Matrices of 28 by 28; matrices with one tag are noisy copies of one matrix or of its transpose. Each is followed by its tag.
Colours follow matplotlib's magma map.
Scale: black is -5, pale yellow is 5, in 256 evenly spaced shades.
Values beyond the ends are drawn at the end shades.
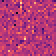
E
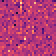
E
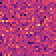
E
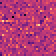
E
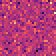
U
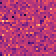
E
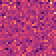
U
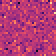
U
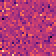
U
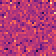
U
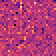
E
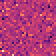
U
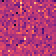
E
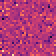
U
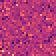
U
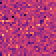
E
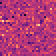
E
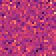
U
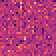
E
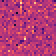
E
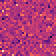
U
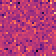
U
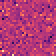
U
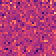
U
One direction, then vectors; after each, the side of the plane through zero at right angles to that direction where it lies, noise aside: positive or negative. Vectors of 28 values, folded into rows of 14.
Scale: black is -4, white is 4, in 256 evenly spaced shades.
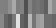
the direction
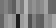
negative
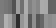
negative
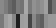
negative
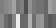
positive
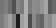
negative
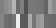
positive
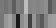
negative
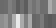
positive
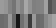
negative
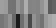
negative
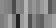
negative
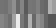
positive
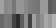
negative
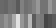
positive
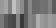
positive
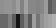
negative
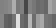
positive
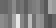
positive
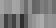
positive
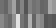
positive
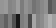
negative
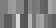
positive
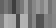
negative
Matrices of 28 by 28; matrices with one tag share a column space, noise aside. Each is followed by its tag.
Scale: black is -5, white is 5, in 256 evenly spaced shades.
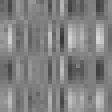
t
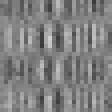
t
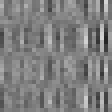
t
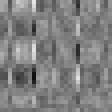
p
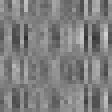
t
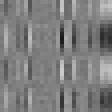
t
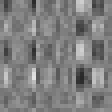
p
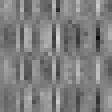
t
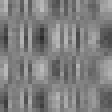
t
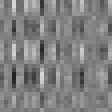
p
